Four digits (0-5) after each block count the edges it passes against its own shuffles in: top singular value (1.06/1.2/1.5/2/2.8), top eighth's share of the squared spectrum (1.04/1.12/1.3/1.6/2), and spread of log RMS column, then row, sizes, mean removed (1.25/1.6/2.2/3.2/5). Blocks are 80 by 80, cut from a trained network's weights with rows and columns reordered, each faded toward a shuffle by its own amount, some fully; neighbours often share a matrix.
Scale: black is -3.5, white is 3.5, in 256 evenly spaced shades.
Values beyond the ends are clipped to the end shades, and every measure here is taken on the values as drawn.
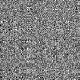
3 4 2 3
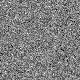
1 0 0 0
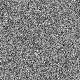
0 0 0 0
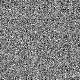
2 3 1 1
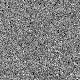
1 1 0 0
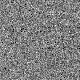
2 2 0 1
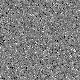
0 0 0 0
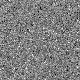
1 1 0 0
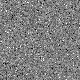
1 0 0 0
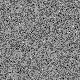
0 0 0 0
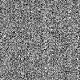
3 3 1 2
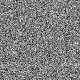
2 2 0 0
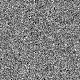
2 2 0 0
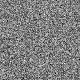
1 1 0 0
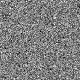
2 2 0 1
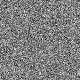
1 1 0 0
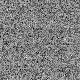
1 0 0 0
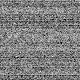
4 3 0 2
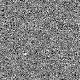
3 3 1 1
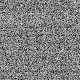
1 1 0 0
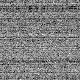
4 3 1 2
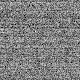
3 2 0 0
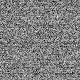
2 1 0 0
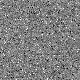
2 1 0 0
